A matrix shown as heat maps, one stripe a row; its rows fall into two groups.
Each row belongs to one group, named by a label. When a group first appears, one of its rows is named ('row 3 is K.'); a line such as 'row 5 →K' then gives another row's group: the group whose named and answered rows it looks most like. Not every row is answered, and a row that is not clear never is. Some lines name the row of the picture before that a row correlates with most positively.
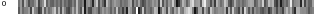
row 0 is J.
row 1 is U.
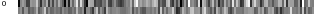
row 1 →J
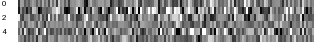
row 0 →U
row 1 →U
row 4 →J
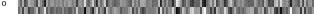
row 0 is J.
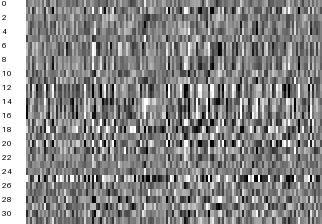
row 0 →U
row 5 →U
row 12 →J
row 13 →J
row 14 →U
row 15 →U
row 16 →U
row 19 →J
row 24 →U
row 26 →J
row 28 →U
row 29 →U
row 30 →U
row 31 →J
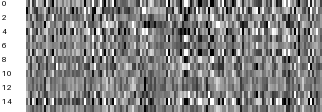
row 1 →U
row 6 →U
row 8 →J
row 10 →J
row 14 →J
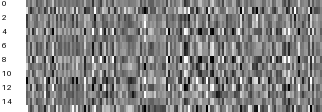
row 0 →J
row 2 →U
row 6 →J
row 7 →J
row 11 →U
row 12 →J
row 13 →U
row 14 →J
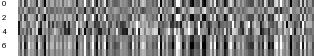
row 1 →J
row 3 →U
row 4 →U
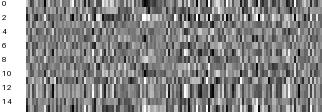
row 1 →U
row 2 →U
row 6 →U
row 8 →U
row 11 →U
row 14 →U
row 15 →U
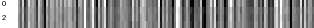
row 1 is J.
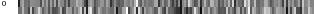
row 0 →U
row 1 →U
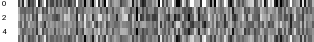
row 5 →J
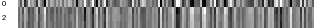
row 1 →J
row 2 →J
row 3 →J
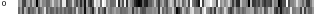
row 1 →J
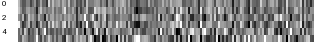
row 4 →J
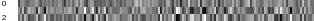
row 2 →J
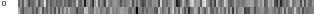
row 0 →J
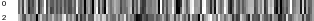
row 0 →J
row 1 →J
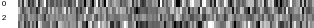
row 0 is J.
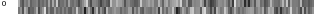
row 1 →J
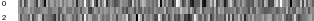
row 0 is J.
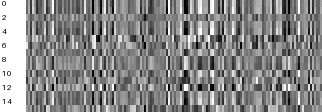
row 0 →J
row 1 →J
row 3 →J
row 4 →J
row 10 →J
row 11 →U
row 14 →J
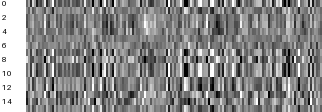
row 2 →U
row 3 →U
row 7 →J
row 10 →J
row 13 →U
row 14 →U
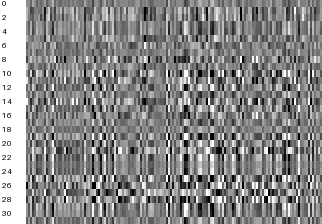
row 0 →J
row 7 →J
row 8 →U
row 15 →J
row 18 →J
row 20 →J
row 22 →J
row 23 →J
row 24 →J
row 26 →U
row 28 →U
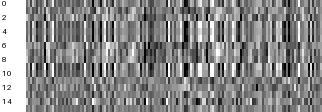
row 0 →J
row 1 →U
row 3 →J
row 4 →J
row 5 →J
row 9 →J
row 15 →J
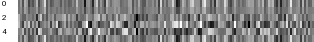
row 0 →J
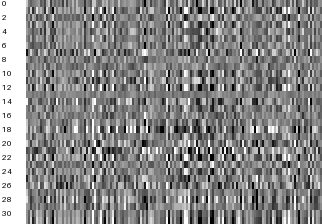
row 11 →U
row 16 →U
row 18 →U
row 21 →U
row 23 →J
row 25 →U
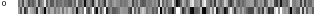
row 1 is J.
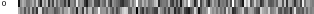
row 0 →U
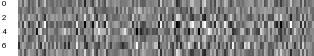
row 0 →J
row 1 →U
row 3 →J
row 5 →J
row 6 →U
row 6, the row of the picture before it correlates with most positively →0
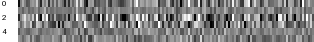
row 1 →J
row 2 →U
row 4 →U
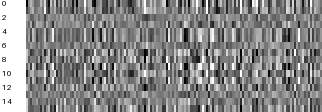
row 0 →U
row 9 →J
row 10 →U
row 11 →J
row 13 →U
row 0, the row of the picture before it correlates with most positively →0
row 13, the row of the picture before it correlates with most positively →0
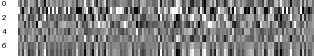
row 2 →J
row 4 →U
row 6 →J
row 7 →J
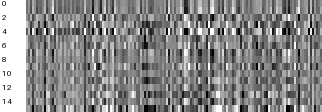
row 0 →J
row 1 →J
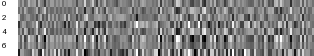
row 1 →J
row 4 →J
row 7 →U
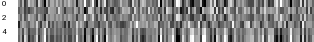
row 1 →U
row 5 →J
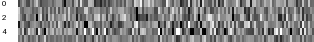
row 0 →U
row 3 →U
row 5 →J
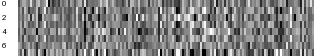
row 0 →U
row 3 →J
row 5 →J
